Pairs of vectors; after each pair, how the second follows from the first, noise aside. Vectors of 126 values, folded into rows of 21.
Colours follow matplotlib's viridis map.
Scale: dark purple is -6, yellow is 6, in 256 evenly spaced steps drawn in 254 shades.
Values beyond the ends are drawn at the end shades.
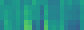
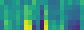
scaled up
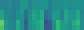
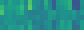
wrapped around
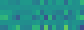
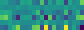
scaled up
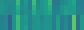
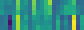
scaled up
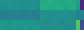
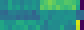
scaled up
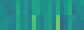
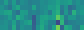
sign-scrambled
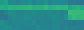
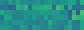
sign-scrambled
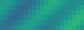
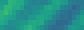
reversed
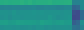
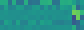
sign-scrambled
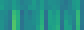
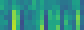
scaled up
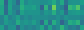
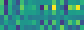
scaled up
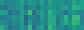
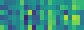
scaled up
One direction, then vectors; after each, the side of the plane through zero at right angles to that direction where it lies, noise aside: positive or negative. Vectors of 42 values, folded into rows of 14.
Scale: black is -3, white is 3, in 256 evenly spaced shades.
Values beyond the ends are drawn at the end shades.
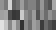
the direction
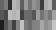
negative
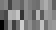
negative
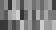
negative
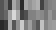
negative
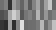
negative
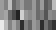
positive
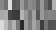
positive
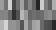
positive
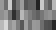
positive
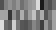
positive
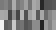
positive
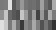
positive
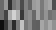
negative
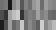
negative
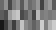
negative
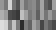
positive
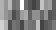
positive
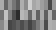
positive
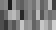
negative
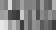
positive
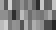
positive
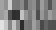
positive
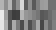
positive
